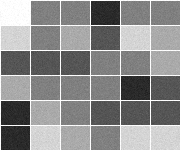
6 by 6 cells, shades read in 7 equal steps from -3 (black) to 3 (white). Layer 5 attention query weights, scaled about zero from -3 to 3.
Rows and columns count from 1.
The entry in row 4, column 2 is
0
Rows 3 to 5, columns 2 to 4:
-1 -1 0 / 0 0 0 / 1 0 -1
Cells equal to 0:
12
